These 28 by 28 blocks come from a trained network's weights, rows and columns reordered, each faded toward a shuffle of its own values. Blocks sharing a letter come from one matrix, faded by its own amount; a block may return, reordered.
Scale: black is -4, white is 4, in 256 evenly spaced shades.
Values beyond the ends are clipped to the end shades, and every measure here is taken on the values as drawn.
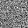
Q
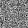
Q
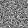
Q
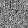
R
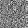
R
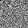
Q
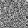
R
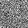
Q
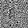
R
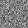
R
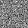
Q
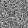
R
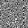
R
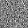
R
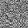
R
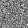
Q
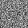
R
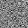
R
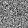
Q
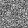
R
